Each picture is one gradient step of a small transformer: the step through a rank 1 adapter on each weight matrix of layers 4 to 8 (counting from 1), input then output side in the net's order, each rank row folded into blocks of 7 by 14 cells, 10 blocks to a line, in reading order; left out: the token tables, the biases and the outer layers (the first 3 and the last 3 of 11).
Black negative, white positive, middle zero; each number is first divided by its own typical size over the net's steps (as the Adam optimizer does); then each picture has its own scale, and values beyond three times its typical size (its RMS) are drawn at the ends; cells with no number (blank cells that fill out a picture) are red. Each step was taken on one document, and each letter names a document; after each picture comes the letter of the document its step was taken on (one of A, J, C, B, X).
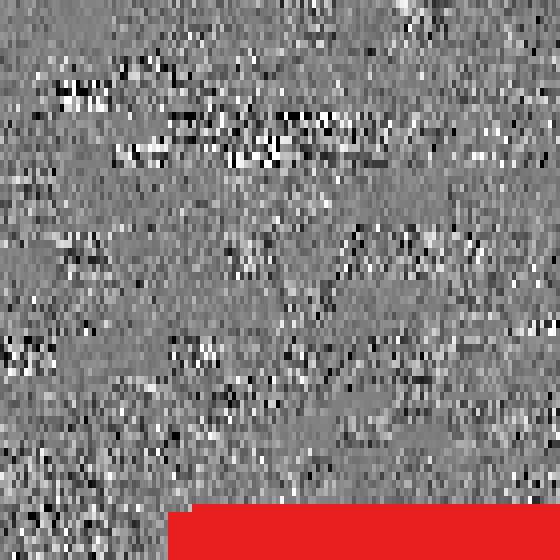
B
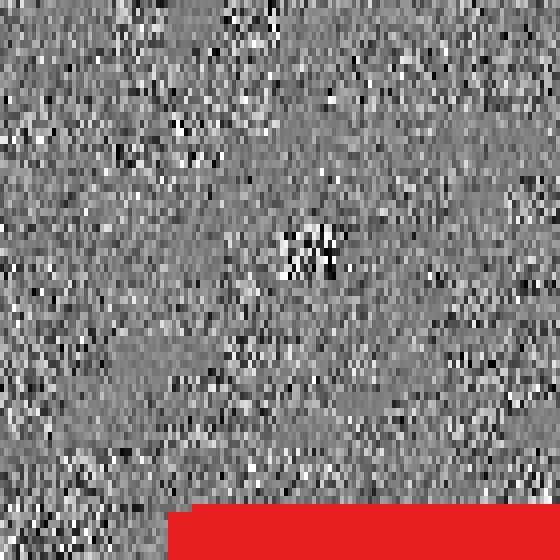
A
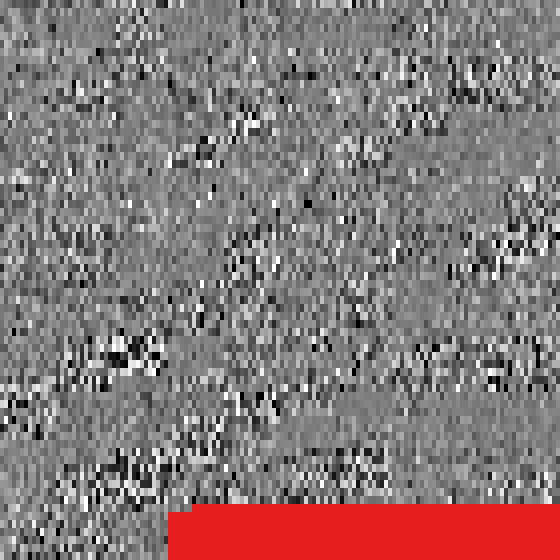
A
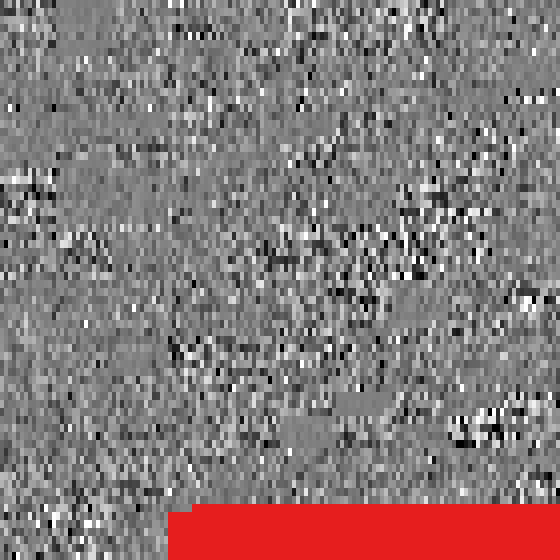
B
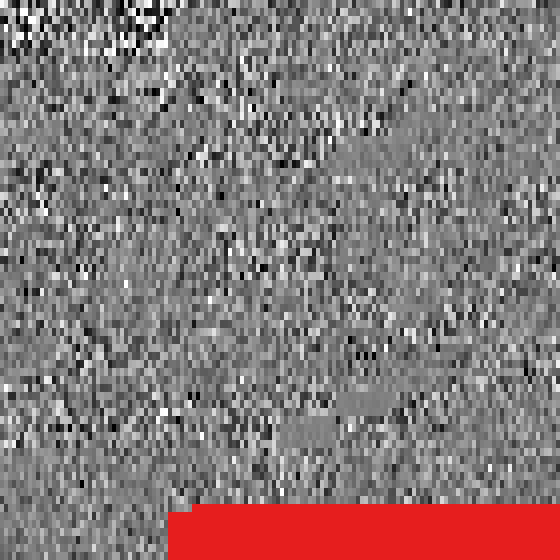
A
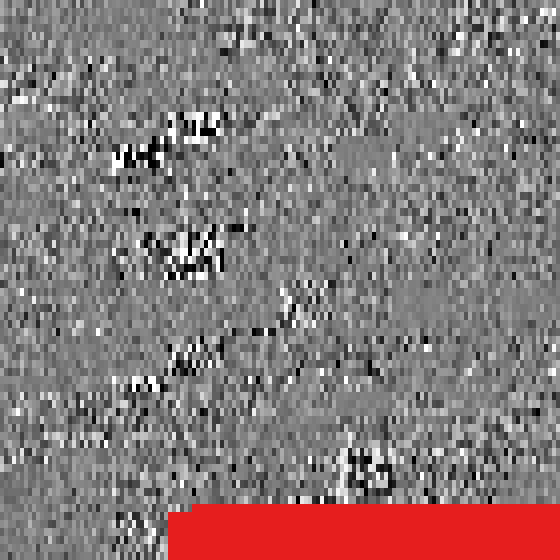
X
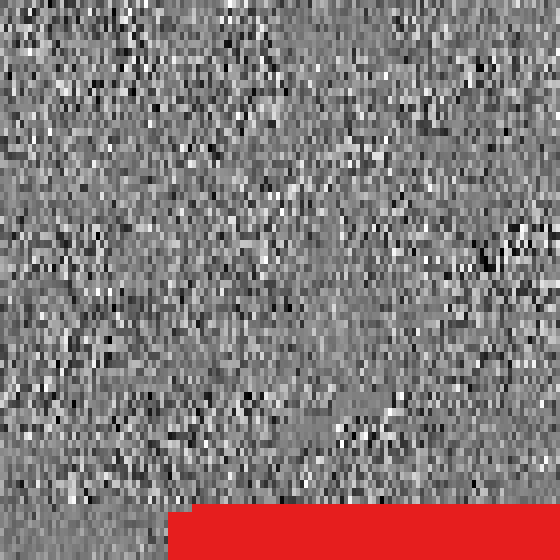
A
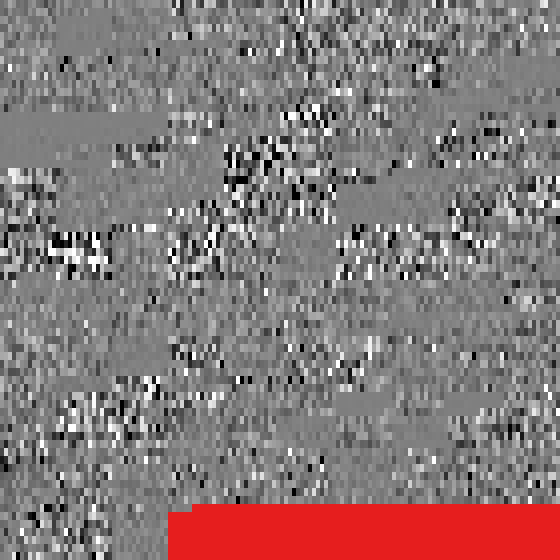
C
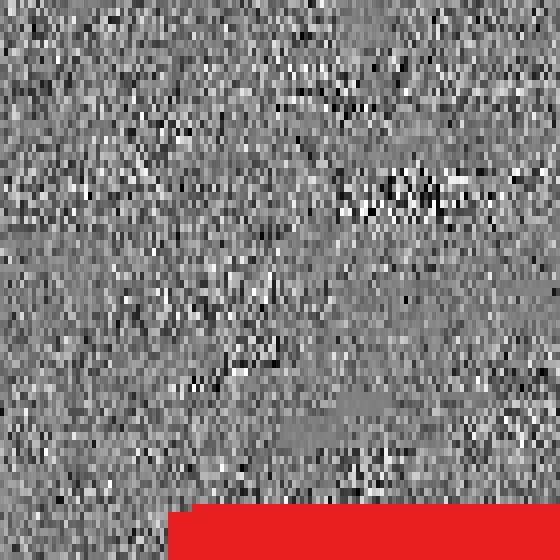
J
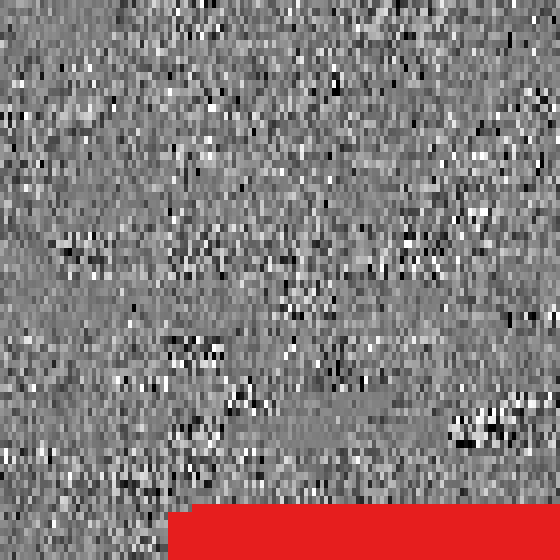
B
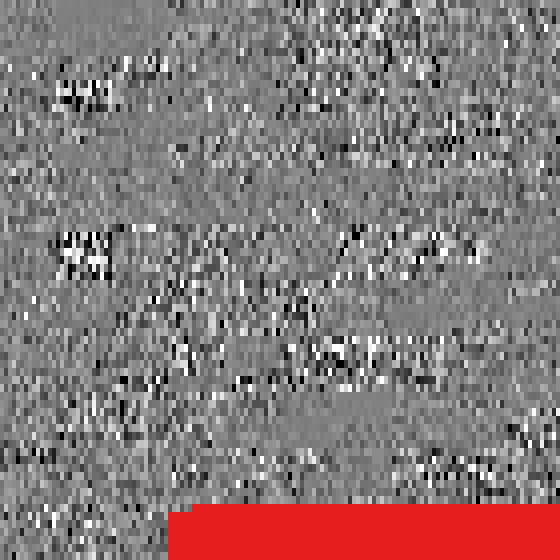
B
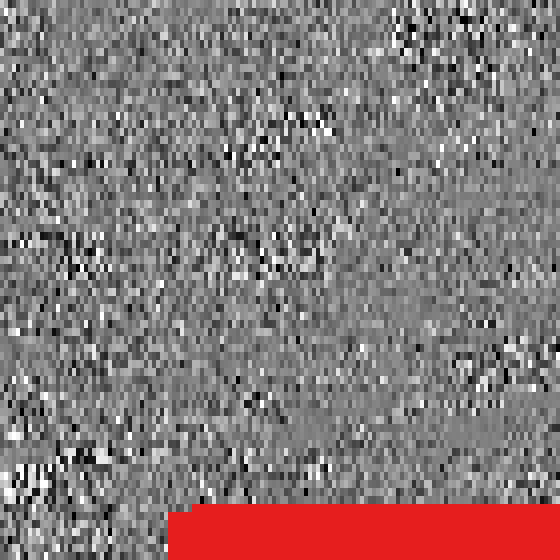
A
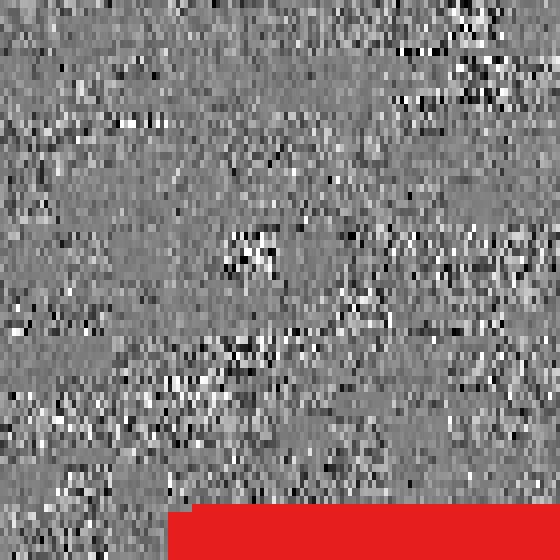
C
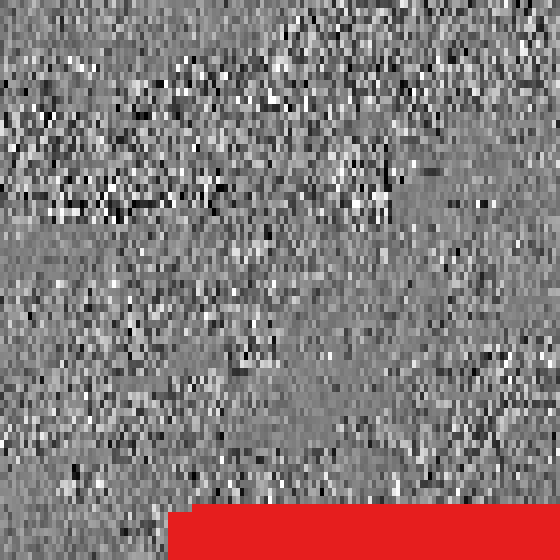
J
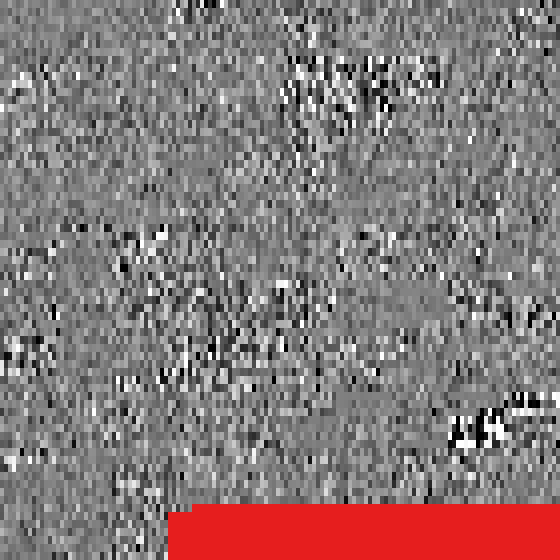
X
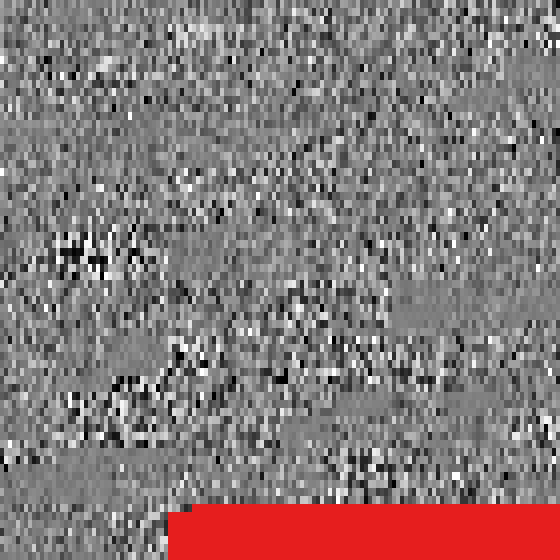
X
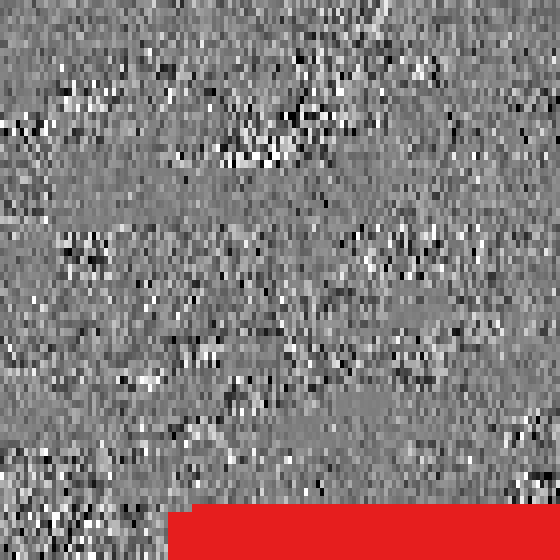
B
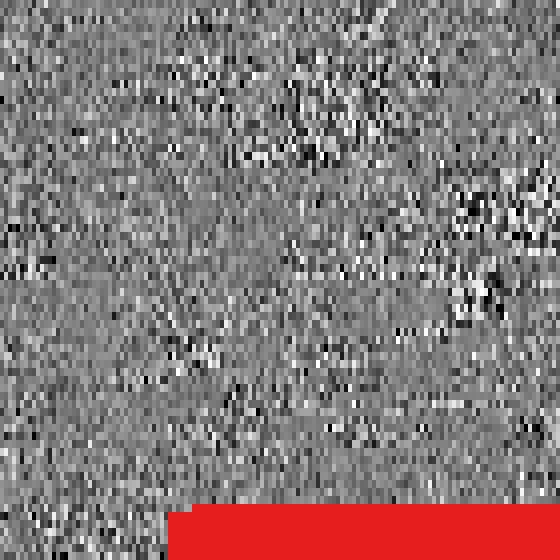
X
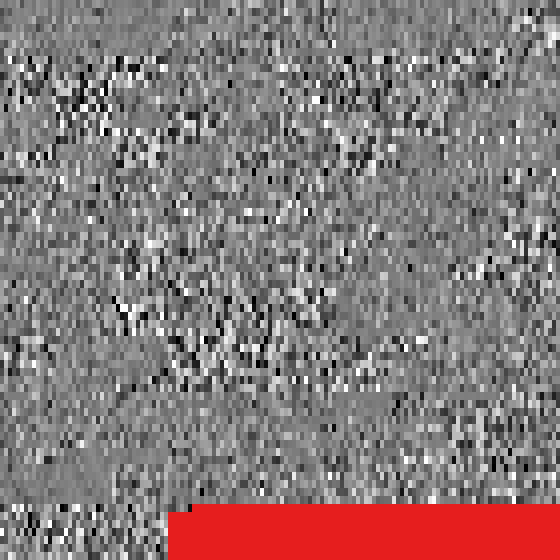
X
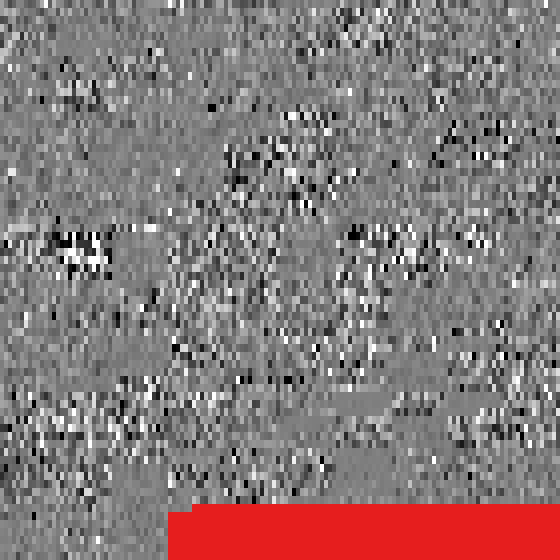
C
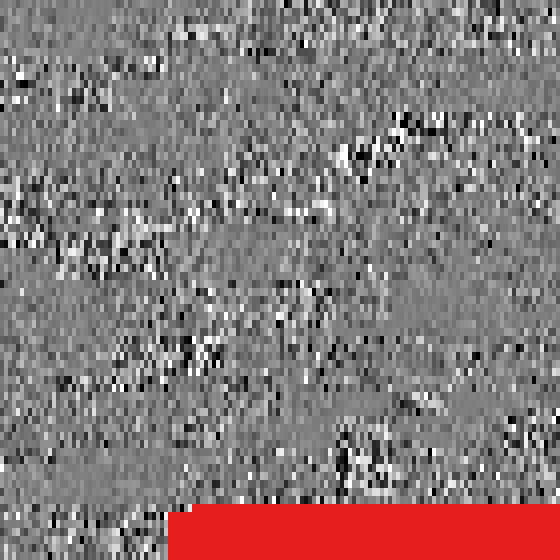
X
